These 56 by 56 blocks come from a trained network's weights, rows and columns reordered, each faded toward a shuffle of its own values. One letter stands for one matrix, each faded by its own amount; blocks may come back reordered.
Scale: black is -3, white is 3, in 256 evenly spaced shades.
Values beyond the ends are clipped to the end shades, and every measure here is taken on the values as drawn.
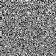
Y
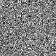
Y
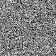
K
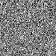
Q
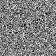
K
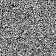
K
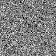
Q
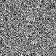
Y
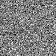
Q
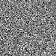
Q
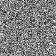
Q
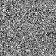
Y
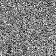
Q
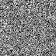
Q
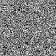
Y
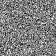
K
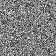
K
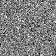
K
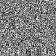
Y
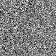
K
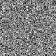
Y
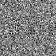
Q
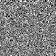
Q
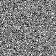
K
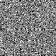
Q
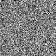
Q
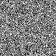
K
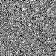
Q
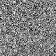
Q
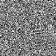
Y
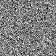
K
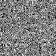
Q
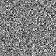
Y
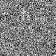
Y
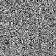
Y
